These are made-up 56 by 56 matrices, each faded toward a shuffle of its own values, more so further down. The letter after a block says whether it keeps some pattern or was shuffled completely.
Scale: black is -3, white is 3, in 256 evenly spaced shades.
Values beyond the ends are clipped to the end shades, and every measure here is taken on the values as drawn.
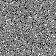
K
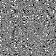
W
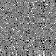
W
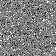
K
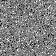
K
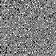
W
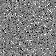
K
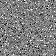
K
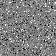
K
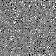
W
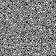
K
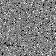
K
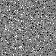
K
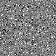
W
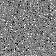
K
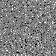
K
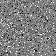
K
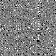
W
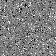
K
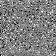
W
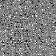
W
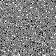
K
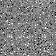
W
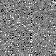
W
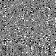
W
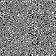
W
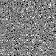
W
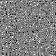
W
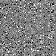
W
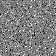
K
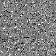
W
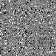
W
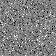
K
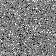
K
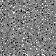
W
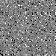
W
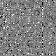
W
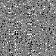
W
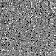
W
